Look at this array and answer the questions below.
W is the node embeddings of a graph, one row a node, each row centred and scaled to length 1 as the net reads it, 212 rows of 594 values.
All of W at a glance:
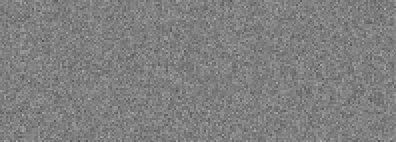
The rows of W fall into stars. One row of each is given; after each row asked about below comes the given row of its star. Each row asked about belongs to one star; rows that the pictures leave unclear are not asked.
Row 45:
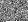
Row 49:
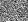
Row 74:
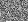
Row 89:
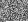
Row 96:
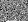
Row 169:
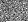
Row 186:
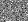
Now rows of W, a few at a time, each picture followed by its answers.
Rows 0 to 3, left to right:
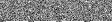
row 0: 89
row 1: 89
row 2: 49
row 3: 45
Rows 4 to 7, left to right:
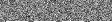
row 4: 74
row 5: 186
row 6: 89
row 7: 96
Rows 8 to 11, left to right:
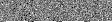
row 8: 74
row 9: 169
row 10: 49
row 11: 89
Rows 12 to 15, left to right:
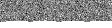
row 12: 169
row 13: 89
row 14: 45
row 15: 186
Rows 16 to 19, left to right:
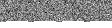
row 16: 169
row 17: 169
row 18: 96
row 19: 45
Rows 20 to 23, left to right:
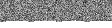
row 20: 74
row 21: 89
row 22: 169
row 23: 186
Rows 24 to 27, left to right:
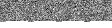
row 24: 49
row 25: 49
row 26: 89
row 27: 186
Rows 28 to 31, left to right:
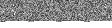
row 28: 186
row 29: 89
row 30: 169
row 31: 49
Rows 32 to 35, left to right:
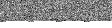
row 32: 74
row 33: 49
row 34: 45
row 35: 45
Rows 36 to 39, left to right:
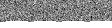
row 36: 169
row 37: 45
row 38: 96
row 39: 96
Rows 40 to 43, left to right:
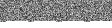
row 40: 49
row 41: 74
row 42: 89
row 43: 89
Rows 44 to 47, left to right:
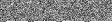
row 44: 96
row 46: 96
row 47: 186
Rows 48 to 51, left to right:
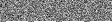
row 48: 186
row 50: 169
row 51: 186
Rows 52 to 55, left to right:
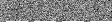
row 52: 96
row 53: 74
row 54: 169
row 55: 74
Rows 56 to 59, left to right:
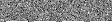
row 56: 96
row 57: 169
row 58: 49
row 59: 169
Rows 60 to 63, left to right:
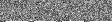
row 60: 186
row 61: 96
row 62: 89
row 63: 45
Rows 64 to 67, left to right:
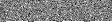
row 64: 49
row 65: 169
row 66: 96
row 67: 89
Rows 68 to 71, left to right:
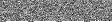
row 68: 186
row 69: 49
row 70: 96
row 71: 89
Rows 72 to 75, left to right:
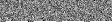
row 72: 186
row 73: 45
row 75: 169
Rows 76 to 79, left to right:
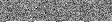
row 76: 96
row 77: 96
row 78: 89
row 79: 45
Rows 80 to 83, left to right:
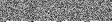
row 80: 96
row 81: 49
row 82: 186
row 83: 96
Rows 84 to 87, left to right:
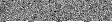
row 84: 49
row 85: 74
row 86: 89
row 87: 45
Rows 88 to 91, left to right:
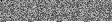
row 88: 74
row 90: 186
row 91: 169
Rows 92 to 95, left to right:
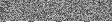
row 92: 49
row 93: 186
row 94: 45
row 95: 96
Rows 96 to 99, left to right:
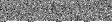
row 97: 45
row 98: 45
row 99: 45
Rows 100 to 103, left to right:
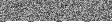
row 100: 186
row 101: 186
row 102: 186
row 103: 45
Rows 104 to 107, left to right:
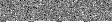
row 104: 74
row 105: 96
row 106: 186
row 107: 169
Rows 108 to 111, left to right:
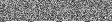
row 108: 45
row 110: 186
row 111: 186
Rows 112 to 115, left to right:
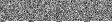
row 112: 74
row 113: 74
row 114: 49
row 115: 74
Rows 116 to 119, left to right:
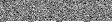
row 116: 169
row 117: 49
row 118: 74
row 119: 74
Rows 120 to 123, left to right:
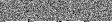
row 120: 89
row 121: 45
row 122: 49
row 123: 89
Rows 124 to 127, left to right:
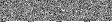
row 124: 186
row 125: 169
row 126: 49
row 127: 89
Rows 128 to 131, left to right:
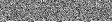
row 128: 96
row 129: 96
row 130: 49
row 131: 96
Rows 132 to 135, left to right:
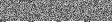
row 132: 169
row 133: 186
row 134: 89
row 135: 74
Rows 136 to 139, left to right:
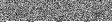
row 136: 96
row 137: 96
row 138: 74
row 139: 89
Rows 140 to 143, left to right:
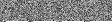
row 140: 96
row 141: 89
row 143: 45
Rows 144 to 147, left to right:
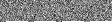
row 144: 169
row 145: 74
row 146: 169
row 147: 45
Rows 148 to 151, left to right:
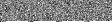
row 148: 45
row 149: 45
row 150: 89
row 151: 49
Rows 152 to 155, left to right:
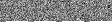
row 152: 89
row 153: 169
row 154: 74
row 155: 89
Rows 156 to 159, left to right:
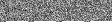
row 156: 169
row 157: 186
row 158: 96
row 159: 49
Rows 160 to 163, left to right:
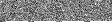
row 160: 89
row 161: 49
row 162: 49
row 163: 96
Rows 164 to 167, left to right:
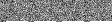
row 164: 74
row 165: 49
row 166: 186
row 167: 186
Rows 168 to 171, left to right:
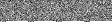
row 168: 169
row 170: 169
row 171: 186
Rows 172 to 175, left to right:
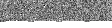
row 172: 45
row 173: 96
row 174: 96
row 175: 186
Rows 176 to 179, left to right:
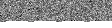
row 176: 186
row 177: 96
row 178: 45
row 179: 49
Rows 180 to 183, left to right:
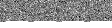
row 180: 49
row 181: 186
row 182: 49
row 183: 74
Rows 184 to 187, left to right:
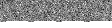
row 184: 74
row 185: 186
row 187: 169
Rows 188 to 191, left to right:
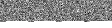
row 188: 186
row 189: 49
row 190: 45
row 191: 89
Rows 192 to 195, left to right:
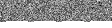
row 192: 89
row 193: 169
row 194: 45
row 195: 96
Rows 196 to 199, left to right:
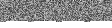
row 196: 96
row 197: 89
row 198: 169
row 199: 74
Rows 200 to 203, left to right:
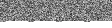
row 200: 49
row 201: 186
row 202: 45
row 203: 96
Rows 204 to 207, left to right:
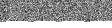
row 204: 49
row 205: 96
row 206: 169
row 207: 89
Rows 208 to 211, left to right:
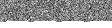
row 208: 96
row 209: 186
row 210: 49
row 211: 45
